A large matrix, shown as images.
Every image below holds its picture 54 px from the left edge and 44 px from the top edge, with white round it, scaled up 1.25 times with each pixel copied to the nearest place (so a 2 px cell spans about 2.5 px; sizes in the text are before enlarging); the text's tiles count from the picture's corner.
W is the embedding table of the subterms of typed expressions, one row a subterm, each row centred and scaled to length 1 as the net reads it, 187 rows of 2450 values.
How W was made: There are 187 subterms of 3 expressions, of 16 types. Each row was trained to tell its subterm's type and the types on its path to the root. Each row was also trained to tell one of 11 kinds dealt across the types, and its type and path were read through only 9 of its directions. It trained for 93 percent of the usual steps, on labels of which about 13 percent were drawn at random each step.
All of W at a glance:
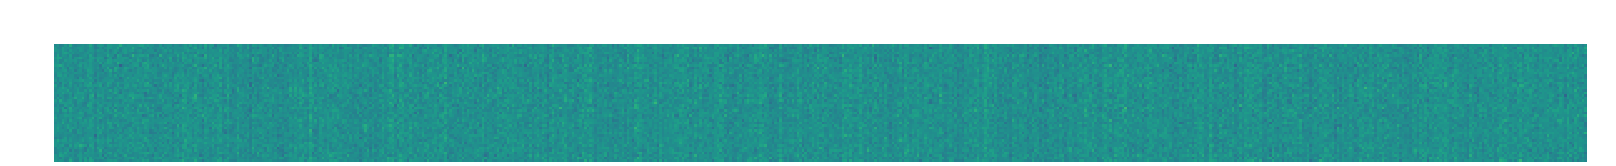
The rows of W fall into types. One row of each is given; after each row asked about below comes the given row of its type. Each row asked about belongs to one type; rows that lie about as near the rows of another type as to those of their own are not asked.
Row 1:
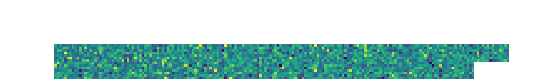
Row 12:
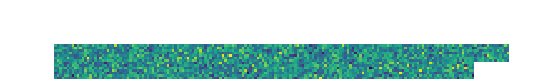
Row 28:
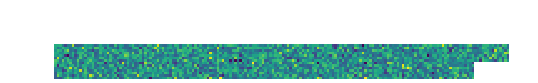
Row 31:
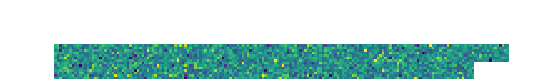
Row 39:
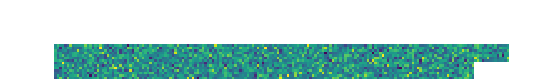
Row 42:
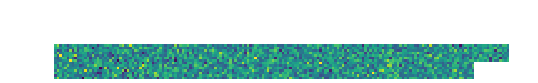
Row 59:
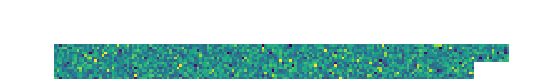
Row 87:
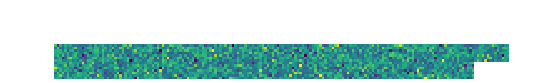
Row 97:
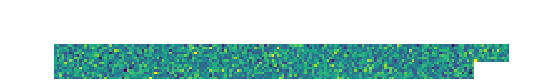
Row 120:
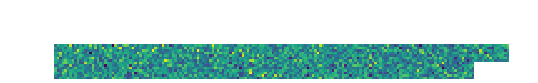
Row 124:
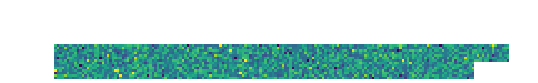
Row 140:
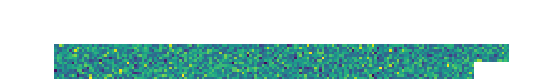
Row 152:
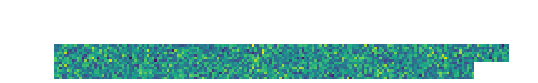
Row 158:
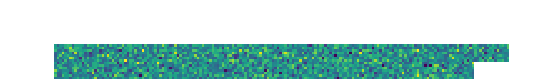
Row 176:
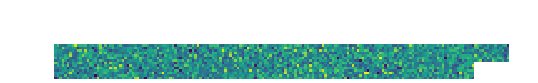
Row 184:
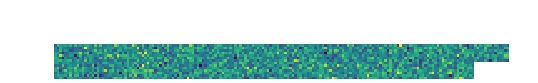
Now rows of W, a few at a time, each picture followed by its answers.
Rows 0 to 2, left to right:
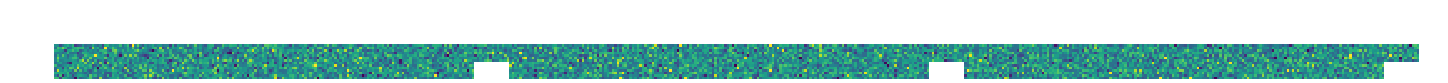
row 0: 59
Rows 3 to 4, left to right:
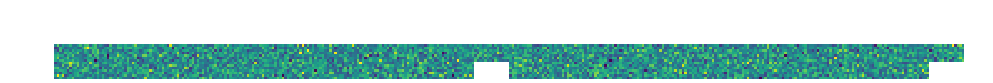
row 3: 184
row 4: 152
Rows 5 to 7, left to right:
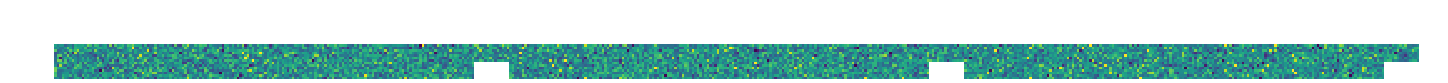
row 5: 140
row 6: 140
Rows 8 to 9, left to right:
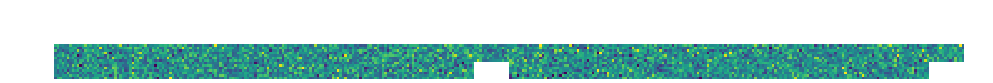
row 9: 28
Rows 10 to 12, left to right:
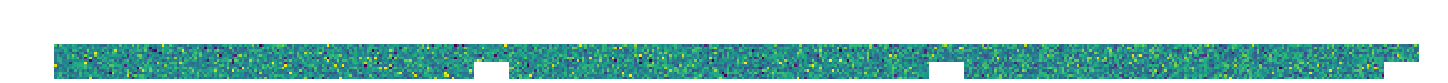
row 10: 59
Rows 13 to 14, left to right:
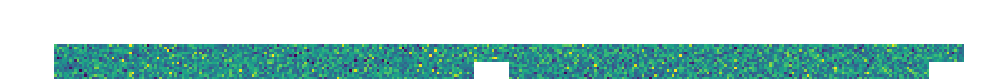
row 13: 42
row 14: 1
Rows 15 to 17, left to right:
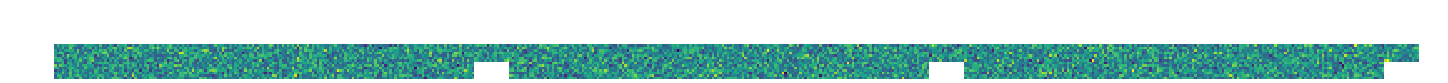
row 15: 152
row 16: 184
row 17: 39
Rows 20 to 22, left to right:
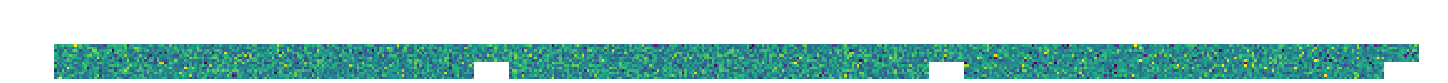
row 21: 152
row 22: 12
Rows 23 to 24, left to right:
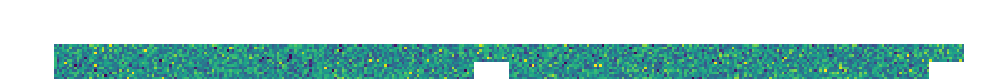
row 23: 120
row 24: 97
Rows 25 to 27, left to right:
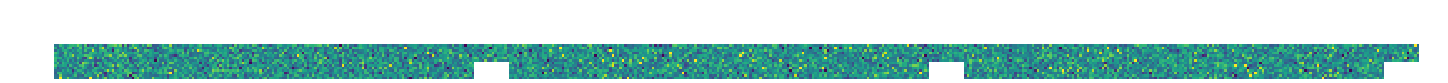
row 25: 120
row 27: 59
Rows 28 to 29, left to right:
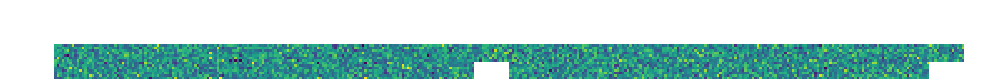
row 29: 124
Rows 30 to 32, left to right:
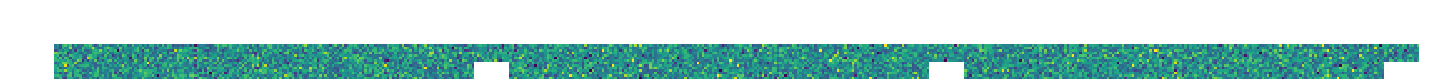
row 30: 152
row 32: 158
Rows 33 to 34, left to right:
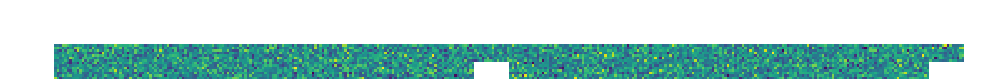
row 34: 39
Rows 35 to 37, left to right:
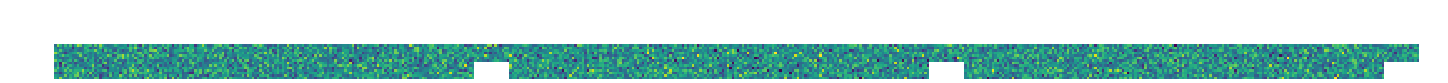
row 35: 39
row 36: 152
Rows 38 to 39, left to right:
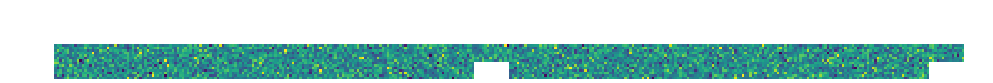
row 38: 28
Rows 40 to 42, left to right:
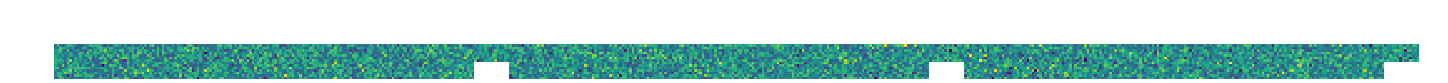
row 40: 97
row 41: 42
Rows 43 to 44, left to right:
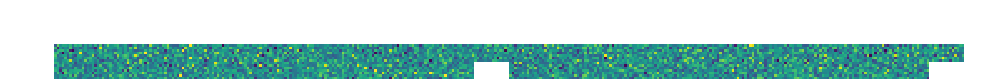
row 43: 120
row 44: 12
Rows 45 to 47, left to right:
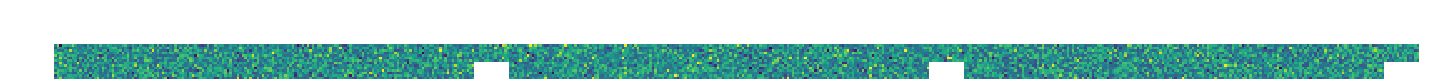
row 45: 152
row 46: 42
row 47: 97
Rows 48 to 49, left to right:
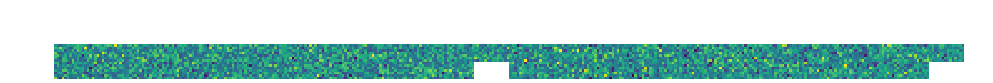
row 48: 176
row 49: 1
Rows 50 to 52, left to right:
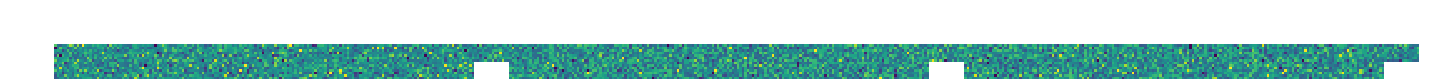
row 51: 124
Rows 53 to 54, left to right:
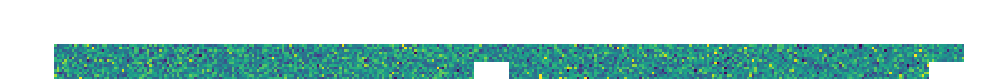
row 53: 124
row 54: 1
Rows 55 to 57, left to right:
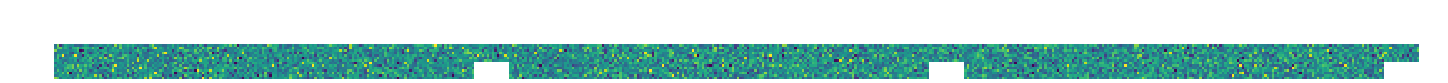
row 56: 140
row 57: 158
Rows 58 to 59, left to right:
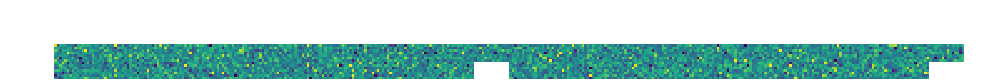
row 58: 31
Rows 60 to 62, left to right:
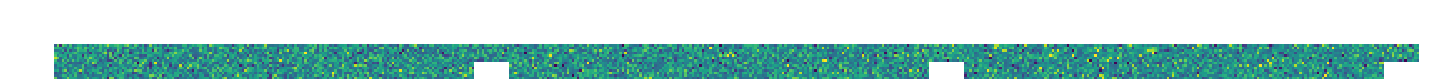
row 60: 120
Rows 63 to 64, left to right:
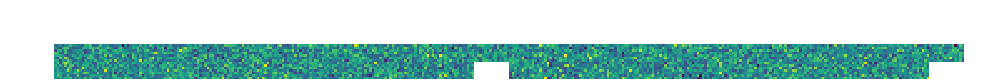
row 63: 28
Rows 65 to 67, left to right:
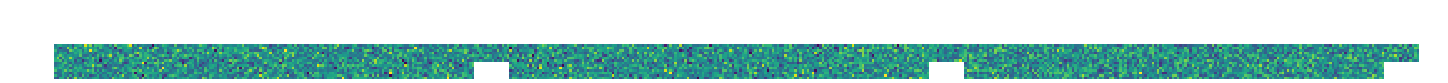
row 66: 87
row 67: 39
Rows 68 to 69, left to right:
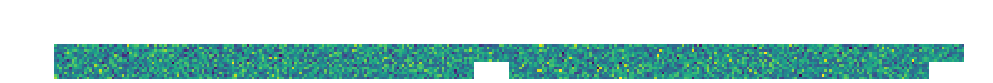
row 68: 12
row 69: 42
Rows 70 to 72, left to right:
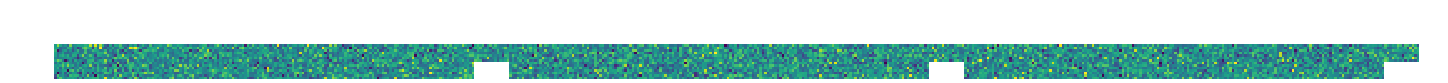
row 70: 39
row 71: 1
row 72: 120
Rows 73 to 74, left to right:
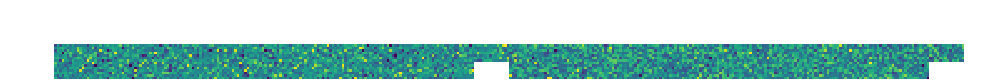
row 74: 158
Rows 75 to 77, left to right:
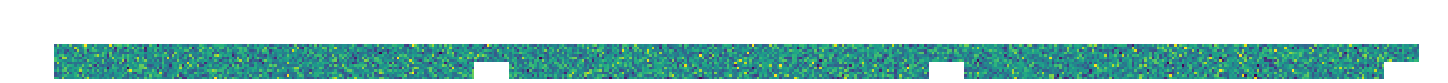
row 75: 39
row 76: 59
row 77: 42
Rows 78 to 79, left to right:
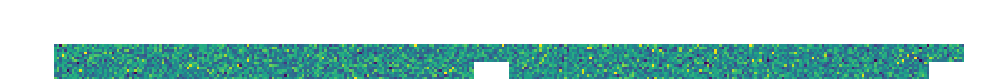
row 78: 31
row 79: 120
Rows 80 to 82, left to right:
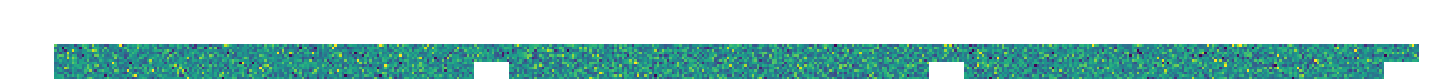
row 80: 124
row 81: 158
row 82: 59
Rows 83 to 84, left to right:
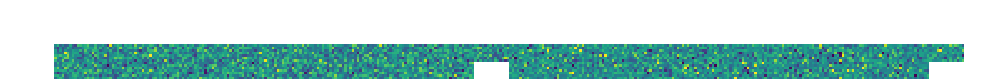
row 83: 39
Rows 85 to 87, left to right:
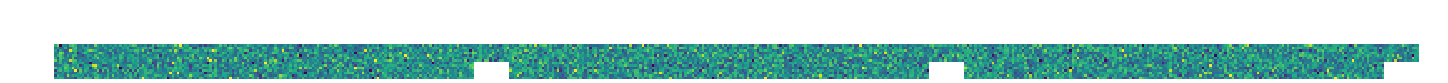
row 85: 124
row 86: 152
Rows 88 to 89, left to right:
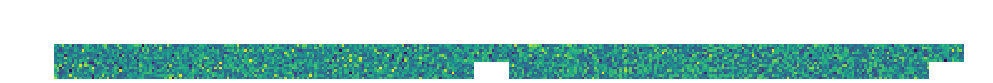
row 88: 140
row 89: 42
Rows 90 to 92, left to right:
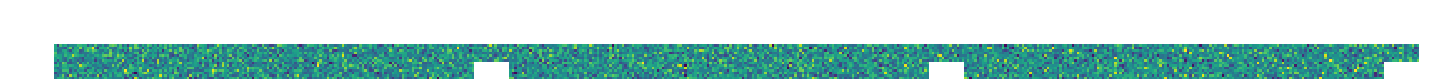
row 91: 158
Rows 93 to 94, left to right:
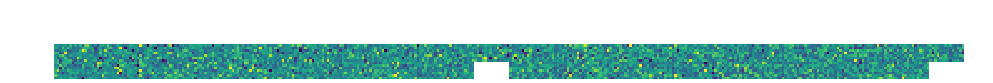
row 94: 124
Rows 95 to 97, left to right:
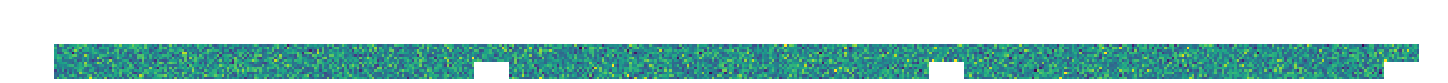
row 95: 140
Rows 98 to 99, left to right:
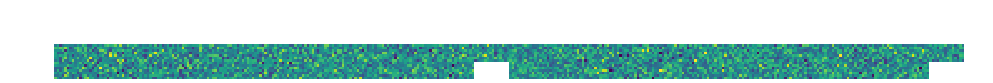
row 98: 1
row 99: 97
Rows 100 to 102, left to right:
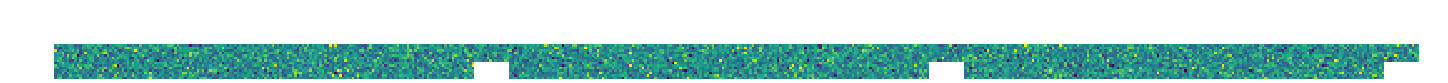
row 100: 87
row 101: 158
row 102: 184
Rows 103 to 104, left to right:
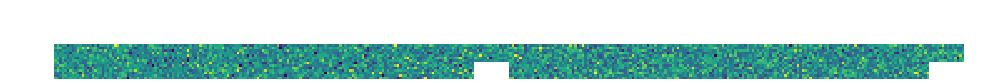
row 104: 28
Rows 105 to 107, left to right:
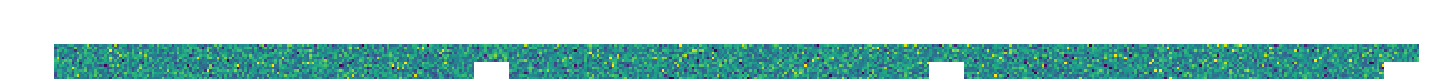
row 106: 158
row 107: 28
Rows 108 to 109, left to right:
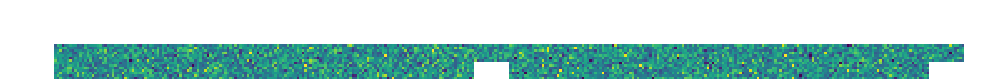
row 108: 97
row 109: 31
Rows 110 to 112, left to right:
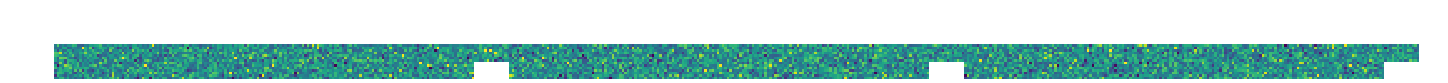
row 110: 97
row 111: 59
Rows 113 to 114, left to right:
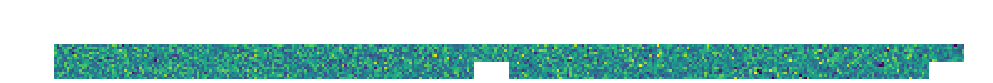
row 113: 28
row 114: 31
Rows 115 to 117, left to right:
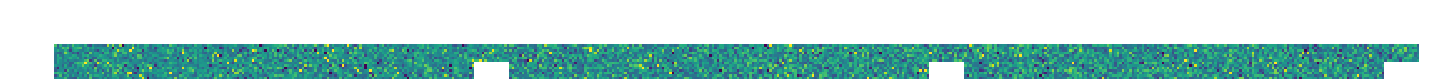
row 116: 12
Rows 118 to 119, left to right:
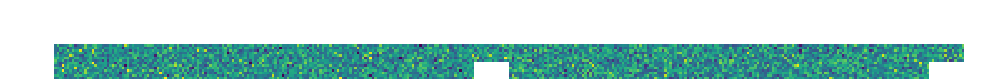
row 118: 97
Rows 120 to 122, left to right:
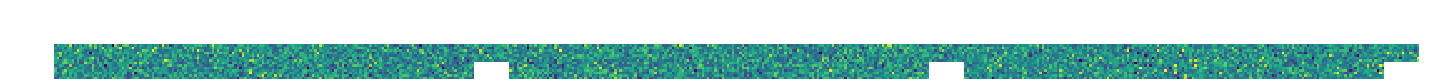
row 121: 39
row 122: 59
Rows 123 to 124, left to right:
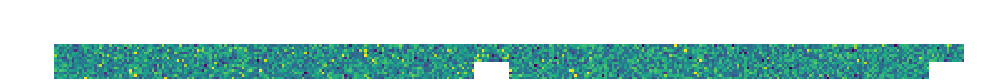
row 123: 39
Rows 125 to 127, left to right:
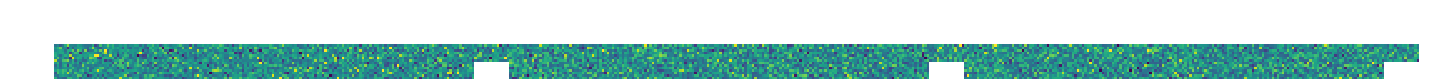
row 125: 152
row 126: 28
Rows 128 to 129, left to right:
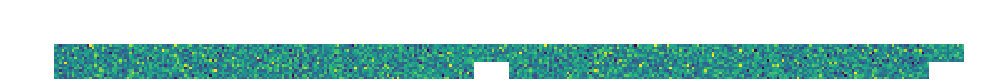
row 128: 12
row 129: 120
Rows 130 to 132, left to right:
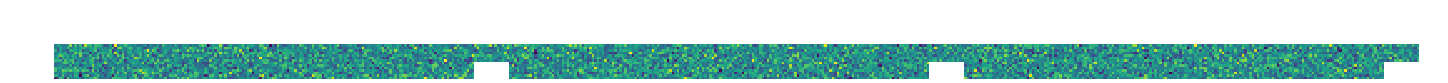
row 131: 158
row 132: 158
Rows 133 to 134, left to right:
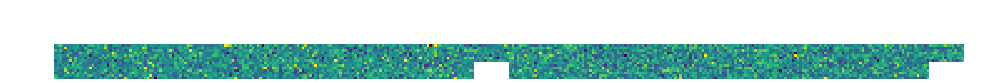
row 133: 12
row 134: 152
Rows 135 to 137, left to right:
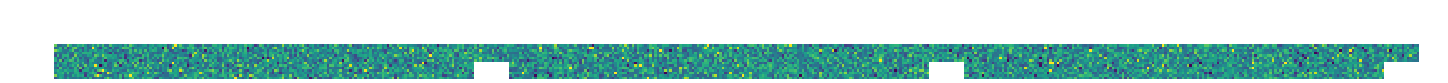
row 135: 124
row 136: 1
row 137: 120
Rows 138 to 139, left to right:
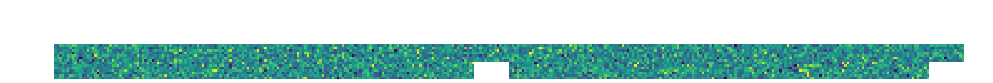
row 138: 158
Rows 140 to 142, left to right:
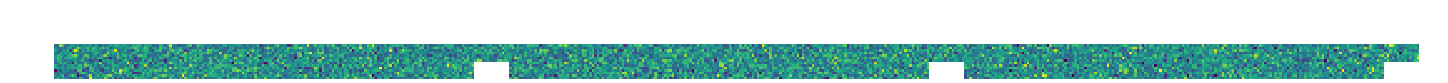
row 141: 176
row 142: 97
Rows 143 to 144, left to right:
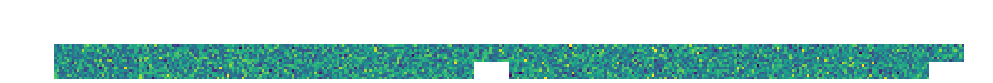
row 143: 140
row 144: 184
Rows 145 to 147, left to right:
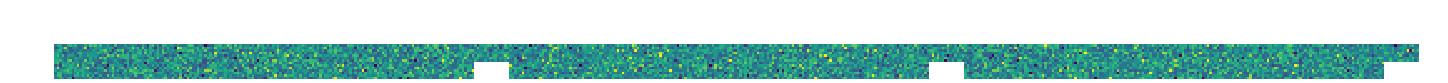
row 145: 97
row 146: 12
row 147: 158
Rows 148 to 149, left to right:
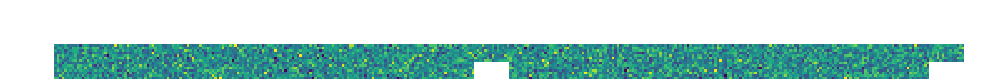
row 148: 87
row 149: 97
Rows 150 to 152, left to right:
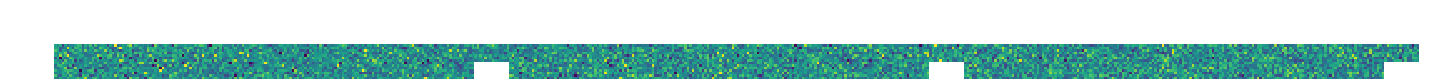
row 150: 31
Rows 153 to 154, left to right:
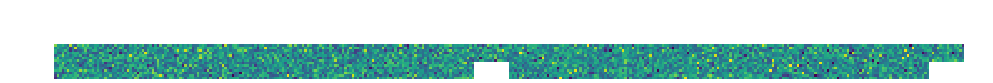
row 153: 39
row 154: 42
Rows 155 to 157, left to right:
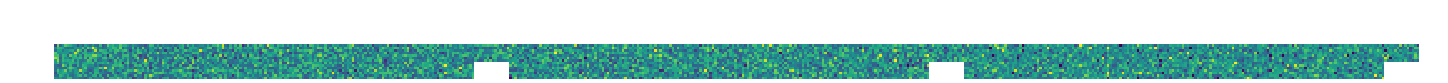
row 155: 152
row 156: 28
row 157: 184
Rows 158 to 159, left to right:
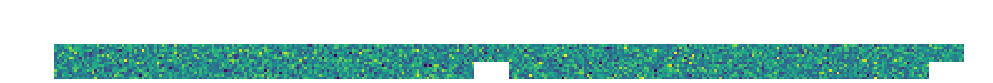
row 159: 97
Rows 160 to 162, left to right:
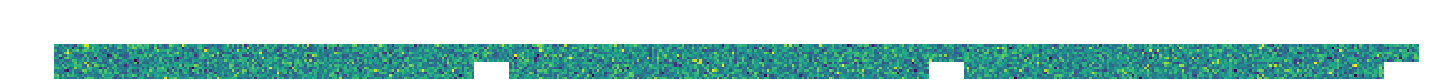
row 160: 140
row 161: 31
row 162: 152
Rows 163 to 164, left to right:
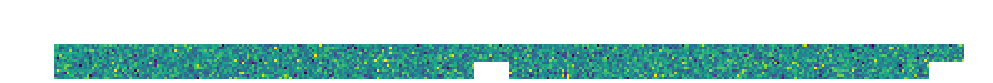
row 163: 31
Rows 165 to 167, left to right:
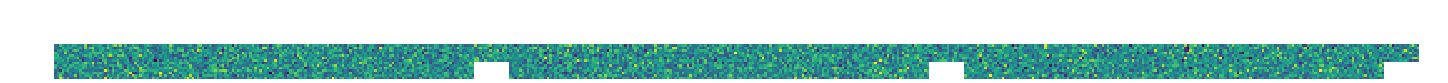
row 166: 12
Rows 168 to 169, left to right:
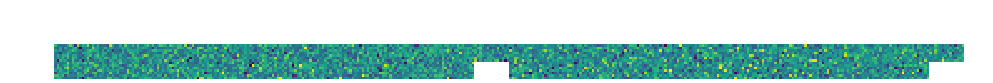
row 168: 124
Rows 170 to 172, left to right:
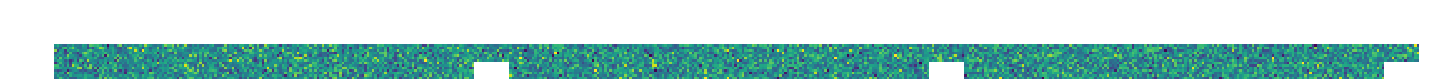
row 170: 12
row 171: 1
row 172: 184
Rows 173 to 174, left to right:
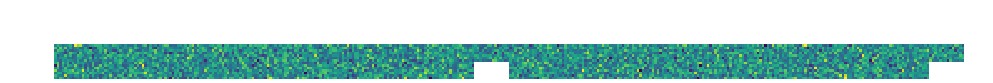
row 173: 176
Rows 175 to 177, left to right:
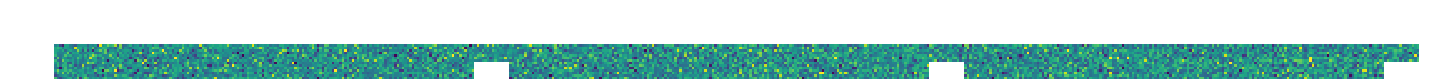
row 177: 140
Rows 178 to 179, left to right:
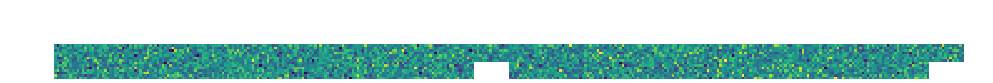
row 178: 31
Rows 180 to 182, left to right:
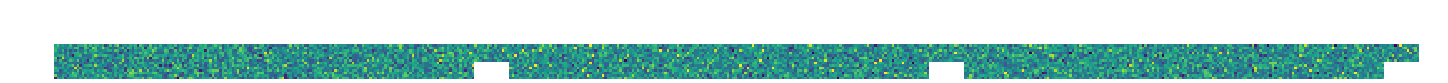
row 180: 39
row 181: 120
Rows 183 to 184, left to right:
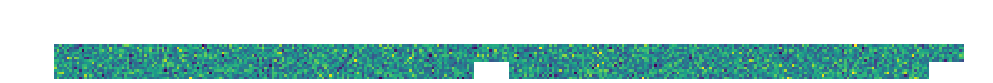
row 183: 28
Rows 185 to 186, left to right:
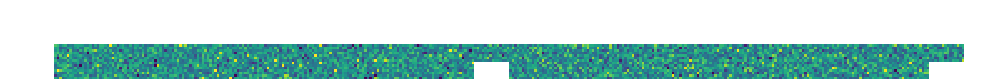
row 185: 31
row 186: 140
